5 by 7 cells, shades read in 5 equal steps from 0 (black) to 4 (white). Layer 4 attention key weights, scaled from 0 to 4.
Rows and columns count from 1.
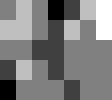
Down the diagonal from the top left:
2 3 1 1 1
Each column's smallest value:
0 2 1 0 1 2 2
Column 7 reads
4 4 2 2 2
